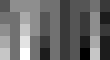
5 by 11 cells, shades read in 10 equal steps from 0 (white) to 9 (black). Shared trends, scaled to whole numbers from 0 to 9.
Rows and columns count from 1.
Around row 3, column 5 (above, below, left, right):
6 7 4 5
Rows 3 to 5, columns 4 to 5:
4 6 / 5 7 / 5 8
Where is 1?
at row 4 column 3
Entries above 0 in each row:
11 11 11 11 10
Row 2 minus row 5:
3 0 3 -1 -2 0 0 0 -2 2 0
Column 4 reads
4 4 4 5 5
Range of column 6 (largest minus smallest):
0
